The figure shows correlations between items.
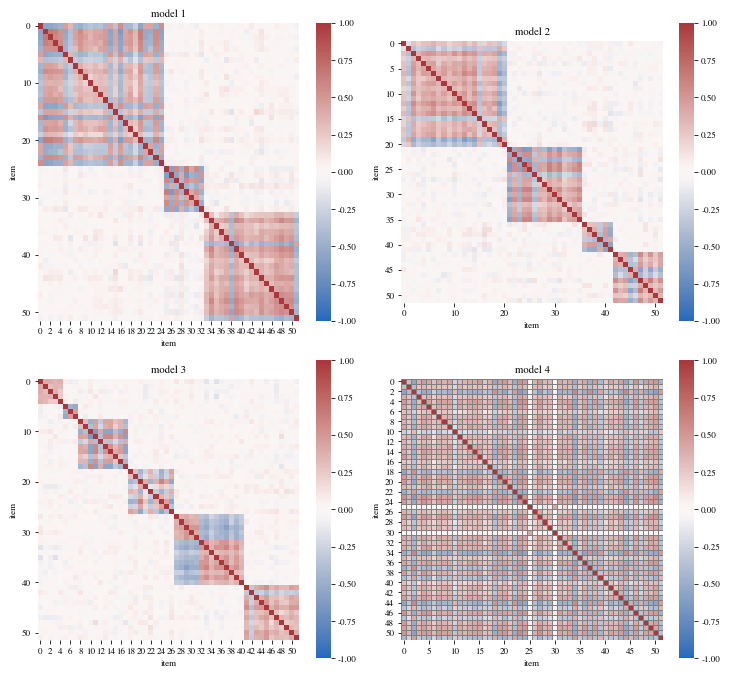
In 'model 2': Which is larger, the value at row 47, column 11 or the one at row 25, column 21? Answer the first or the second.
the first
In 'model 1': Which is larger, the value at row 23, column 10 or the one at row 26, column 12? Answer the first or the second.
the first
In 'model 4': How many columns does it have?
52
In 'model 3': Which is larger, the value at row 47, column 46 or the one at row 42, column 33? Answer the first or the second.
the first
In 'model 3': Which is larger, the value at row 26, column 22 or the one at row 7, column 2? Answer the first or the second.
the first
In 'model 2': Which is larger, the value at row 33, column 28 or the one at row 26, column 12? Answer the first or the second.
the first
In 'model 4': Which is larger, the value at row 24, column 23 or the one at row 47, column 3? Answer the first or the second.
the first
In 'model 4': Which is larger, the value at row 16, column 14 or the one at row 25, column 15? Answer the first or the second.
the first
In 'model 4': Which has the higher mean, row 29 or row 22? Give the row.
29
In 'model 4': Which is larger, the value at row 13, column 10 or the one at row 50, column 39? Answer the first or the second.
the first
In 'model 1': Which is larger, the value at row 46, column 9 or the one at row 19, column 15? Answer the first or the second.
the second
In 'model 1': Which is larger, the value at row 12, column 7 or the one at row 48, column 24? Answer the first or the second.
the first
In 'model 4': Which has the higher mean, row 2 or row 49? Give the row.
49
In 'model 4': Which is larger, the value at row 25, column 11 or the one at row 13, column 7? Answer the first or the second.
the second
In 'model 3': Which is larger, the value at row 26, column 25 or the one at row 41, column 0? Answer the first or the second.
the second
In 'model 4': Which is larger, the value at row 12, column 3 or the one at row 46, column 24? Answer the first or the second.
the second
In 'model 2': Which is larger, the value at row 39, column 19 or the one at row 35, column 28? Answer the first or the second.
the second
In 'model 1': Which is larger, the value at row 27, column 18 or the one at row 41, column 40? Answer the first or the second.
the second
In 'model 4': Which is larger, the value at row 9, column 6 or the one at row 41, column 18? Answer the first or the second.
the first
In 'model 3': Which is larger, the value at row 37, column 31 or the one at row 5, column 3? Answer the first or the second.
the second
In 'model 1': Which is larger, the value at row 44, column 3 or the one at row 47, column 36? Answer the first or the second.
the second
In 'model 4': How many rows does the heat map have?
52
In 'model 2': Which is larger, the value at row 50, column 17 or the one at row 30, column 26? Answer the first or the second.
the first
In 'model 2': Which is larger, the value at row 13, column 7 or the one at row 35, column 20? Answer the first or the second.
the first
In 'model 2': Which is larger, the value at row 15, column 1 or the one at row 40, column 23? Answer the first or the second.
the first
